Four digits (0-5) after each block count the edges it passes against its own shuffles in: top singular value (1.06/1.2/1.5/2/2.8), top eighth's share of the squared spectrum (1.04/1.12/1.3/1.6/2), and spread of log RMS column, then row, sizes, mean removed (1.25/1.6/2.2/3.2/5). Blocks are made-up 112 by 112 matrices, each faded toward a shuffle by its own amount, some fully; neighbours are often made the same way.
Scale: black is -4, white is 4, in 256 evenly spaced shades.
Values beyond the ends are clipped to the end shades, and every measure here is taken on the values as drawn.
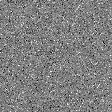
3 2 0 1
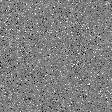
0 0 0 0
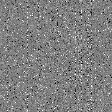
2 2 2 0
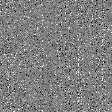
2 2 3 0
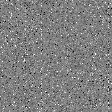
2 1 1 0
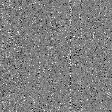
2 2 2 0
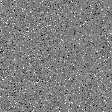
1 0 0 0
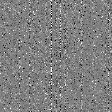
3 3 3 0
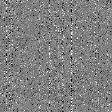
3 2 3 0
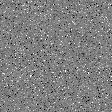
0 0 0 0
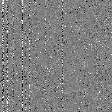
3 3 3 0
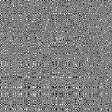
5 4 3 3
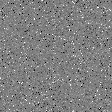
2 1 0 0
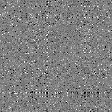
4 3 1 2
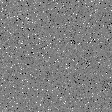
0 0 0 0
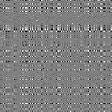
5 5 4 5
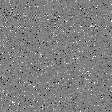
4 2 0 1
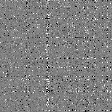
2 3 3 3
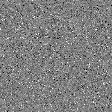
2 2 0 1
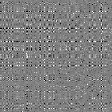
5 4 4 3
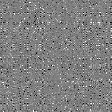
5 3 2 2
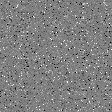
3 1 0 0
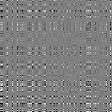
5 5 4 4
